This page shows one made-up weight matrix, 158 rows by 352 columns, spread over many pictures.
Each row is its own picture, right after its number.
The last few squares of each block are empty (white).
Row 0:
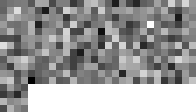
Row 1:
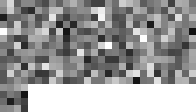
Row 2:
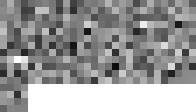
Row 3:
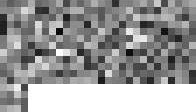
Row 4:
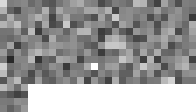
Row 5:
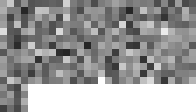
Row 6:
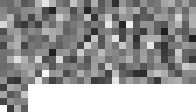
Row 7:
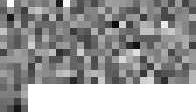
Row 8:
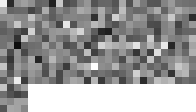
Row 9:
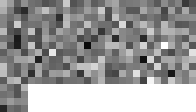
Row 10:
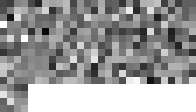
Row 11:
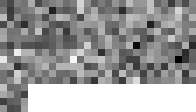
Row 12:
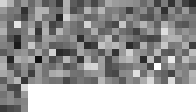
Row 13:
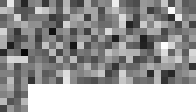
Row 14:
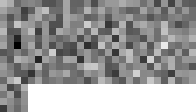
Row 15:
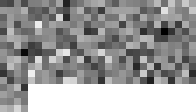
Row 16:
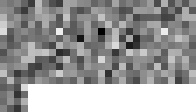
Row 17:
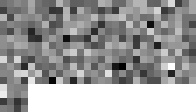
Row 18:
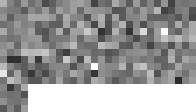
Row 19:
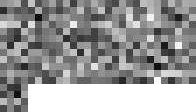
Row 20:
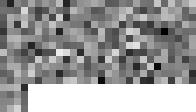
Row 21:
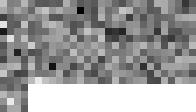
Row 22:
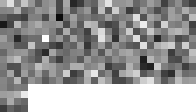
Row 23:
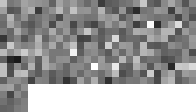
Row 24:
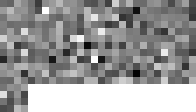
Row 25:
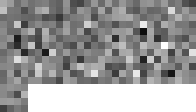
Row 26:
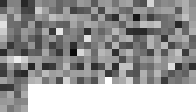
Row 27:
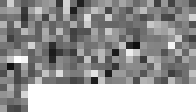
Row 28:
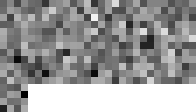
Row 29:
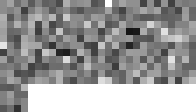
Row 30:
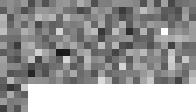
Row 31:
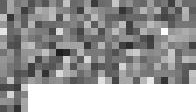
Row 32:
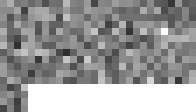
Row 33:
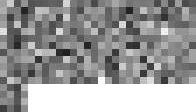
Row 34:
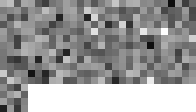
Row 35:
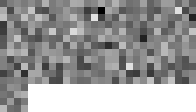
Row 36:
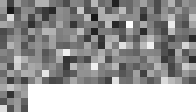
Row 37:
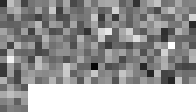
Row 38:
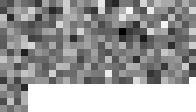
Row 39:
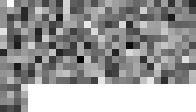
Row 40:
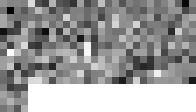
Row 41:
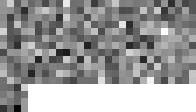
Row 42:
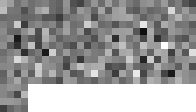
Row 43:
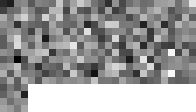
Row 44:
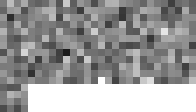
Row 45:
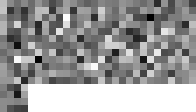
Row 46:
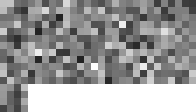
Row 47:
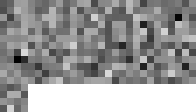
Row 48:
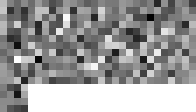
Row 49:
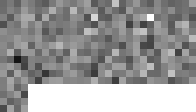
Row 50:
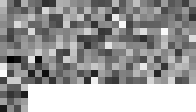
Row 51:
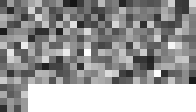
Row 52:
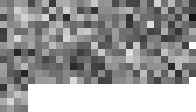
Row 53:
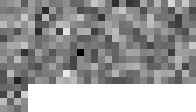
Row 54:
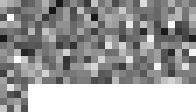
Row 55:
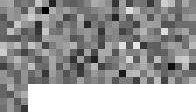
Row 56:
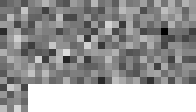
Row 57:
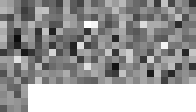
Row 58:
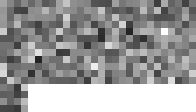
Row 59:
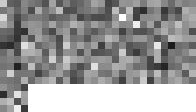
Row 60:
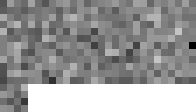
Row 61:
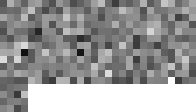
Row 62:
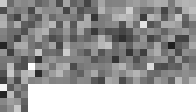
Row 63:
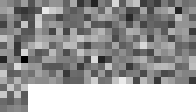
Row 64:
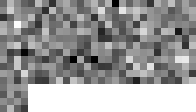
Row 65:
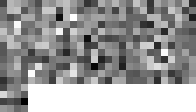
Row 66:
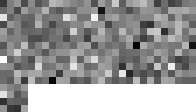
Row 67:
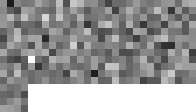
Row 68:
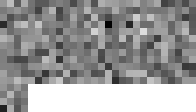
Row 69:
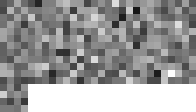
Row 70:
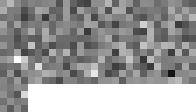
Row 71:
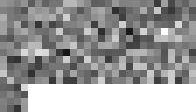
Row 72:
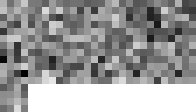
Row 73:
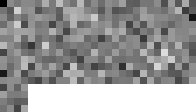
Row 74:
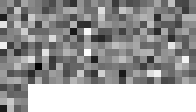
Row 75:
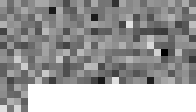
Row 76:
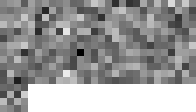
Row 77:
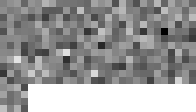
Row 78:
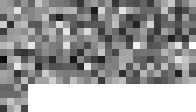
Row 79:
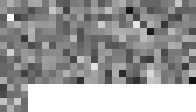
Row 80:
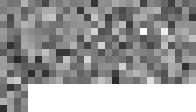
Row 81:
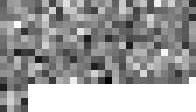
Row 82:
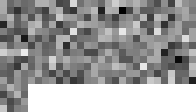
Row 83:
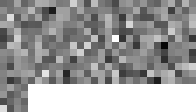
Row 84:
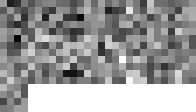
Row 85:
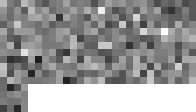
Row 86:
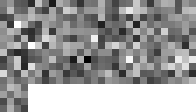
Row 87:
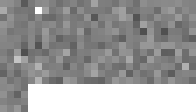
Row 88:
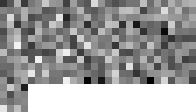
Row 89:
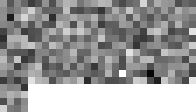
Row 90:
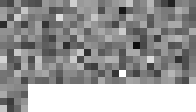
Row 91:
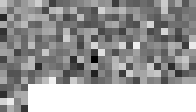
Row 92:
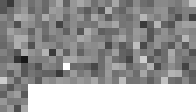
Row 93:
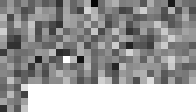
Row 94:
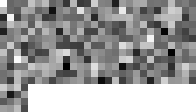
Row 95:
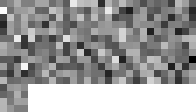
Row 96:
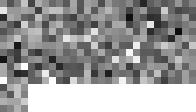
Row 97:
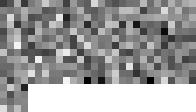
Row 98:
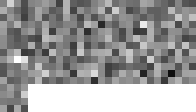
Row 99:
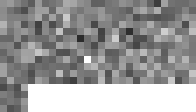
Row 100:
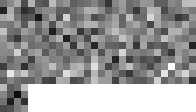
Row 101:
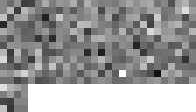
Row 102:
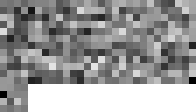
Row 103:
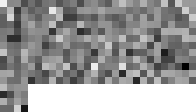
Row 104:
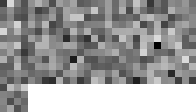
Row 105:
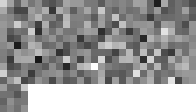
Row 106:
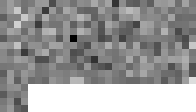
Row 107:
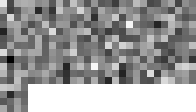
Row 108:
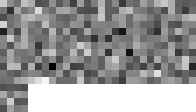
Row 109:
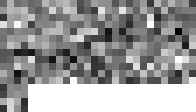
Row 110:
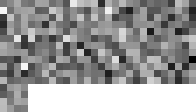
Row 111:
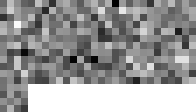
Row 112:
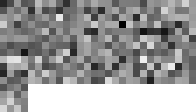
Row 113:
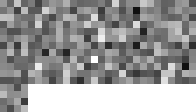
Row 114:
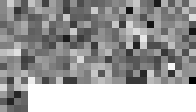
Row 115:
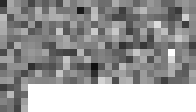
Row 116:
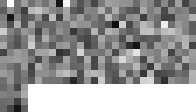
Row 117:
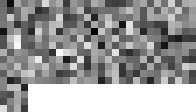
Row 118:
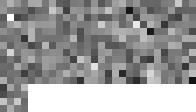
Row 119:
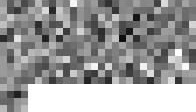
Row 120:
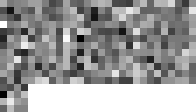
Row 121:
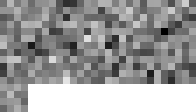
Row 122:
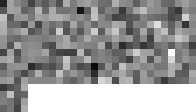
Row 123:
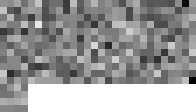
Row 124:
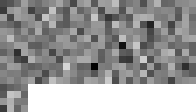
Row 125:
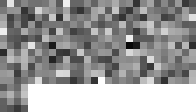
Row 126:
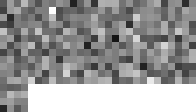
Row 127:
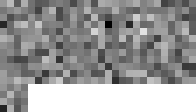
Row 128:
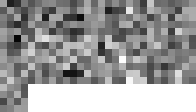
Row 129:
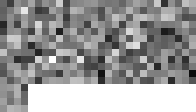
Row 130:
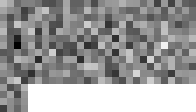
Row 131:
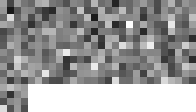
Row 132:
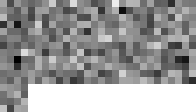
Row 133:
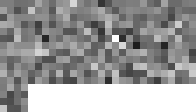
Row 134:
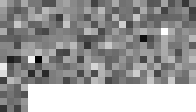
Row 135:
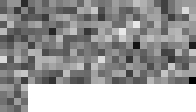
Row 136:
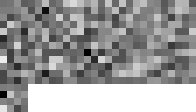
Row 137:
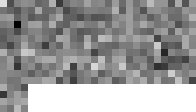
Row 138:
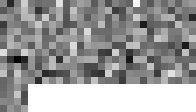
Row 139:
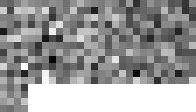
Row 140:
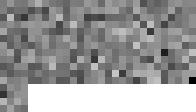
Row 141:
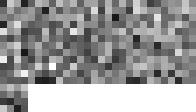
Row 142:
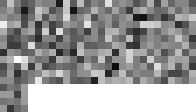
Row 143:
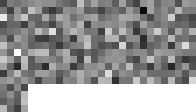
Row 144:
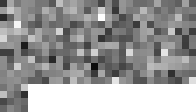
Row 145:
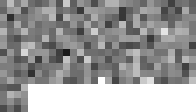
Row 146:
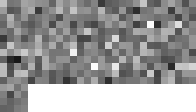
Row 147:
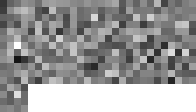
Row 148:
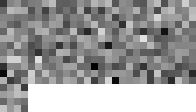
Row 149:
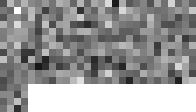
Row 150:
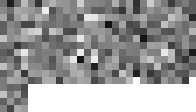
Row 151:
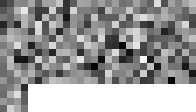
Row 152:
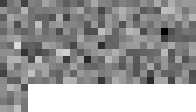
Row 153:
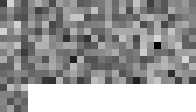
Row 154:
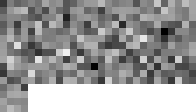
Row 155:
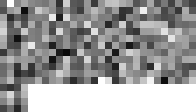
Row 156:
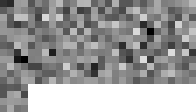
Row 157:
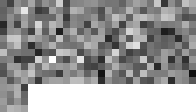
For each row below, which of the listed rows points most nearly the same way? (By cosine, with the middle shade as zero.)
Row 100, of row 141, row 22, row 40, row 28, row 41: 141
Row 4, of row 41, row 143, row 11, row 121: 41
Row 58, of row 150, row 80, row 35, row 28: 80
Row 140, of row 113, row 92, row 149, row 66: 92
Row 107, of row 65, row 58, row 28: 58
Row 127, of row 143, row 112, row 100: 100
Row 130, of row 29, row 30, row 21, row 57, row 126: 57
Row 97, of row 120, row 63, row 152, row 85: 152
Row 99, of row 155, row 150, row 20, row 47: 155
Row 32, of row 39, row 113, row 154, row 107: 39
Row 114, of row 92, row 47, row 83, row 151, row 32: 83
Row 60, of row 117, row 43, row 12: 12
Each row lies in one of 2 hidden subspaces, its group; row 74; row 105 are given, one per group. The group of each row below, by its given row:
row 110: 74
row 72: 74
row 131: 105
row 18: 105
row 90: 74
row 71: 105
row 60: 74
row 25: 105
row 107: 105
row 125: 105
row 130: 105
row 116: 105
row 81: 74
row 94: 105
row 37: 105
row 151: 105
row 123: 74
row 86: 74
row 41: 105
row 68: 105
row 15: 105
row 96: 74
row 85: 105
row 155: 105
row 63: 74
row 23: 105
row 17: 74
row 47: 105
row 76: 74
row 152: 105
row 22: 105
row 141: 74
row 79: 74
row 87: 105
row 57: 105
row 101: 74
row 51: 74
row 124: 105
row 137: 74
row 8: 105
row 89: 74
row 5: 105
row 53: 74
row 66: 74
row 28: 105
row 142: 105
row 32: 105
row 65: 74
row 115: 105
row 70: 105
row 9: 105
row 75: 105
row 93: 105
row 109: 74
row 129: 105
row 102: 74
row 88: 105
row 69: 74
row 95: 74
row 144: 74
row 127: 105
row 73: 74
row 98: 105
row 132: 74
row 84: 74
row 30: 105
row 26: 105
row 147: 105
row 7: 105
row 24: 74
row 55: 74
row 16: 105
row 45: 105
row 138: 105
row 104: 74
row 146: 105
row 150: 74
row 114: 74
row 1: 74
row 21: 74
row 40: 74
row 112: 105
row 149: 74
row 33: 105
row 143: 74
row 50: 105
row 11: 74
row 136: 74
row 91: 74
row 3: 105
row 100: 74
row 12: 105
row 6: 105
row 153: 74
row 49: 105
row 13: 105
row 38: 74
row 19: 74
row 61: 74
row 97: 105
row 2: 105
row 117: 105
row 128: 74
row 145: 105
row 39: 105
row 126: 105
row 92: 105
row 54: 105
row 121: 105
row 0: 74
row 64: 74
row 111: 74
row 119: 105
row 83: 105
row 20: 105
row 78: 74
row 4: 105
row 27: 105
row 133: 105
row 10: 74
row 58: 105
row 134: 105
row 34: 105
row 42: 105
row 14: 105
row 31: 105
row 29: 105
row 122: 105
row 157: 105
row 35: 74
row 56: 105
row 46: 105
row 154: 105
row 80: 105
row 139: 74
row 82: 74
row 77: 105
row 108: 74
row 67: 105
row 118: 74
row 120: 74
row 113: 74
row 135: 74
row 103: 74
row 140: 74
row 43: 105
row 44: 105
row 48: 105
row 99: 105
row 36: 105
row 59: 74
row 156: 105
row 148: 105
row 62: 74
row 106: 74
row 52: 74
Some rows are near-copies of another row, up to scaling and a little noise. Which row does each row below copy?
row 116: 7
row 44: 145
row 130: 14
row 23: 146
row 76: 53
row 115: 122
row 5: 33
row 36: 131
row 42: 25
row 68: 127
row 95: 110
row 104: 153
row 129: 157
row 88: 97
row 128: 84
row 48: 45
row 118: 79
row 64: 111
